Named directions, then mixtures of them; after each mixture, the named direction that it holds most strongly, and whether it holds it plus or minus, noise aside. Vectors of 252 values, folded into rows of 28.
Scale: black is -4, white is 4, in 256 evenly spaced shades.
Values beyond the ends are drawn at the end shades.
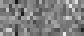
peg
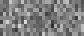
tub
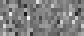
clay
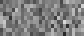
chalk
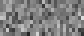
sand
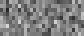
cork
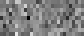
clay, minus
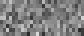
sand, plus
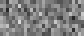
cork, plus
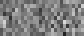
chalk, plus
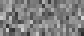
sand, plus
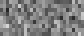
cork, plus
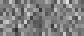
tub, plus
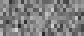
tub, minus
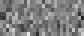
sand, minus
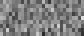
sand, plus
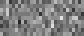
cork, minus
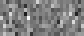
clay, plus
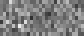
tub, plus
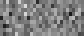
clay, minus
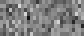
clay, minus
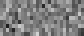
sand, plus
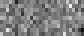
peg, plus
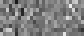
peg, plus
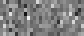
clay, plus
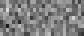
cork, minus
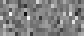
clay, plus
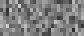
cork, plus
